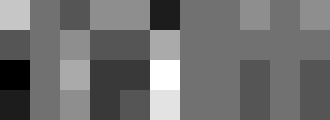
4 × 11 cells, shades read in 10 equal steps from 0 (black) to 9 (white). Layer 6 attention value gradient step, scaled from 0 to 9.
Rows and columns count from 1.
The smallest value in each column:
0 4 3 2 2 1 4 4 3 4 3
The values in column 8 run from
4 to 4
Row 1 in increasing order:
1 3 4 4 4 4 5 5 5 5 7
